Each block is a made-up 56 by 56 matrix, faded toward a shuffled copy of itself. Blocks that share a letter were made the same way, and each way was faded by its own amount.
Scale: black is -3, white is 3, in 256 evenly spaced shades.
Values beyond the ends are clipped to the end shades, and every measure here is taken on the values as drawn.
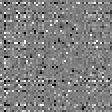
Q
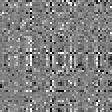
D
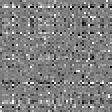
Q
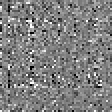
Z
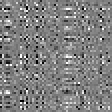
D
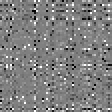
Q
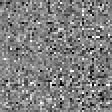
Z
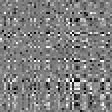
D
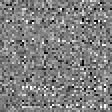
Z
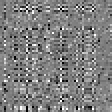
D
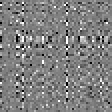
D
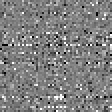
Z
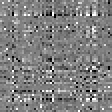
Q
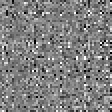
Z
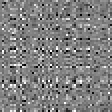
D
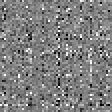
Z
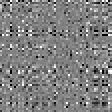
D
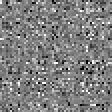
Z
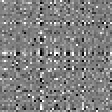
Q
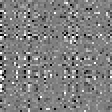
Q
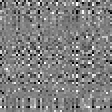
D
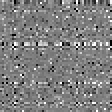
Q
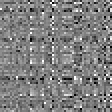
D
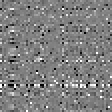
Q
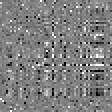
Q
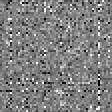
Z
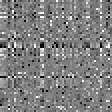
Q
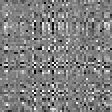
D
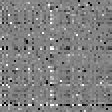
Q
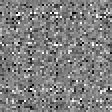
Z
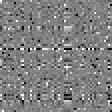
Q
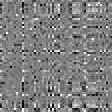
D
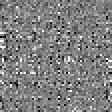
Z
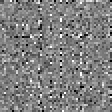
Z
